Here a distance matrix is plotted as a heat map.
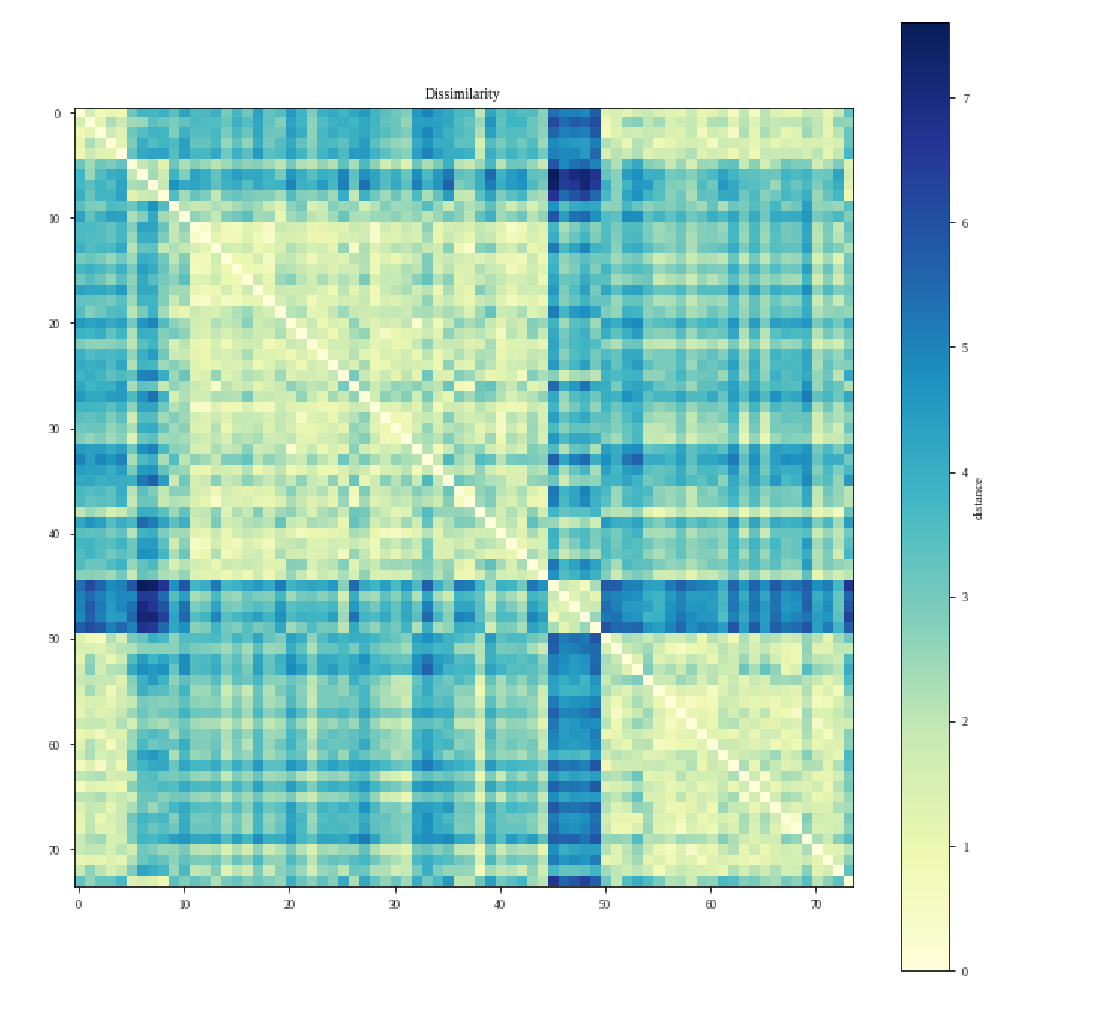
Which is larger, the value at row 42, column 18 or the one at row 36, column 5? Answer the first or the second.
the second
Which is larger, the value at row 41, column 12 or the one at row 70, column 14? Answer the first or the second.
the second
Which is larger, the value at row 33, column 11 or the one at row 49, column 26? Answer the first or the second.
the second
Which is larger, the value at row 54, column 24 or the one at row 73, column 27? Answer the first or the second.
the second
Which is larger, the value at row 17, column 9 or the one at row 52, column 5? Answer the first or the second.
the second
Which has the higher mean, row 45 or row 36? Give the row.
45
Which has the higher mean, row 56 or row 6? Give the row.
6
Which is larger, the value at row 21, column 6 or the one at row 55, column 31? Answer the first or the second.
the first
